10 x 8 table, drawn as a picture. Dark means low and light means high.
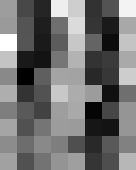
Stripes running up and down repeat 2 times from left to right. The grain runs up and down. The centre is the calmest part.
